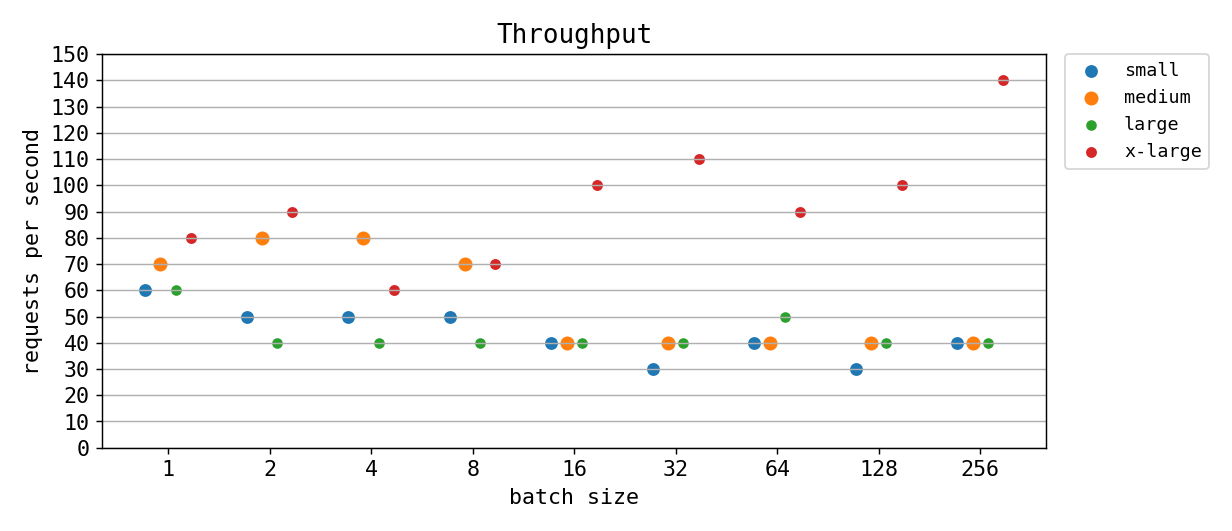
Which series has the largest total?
x-large
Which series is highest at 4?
medium
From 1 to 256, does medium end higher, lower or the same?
lower
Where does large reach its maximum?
1
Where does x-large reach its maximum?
256
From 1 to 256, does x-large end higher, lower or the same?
higher
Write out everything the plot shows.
Title: Throughput
x-axis: batch size, ticks 1 2 4 8 16 32 64 128 256
y-axis: requests per second, ticks 0 10 20 30 40 50 60 70 80 90 100 110 120 130 140 150
Legend: small, medium, large, x-large
Values:
small: 60 50 50 50 40 30 40 30 40
medium: 70 80 80 70 40 40 40 40 40
large: 60 40 40 40 40 40 50 40 40
x-large: 80 90 60 70 100 110 90 100 140
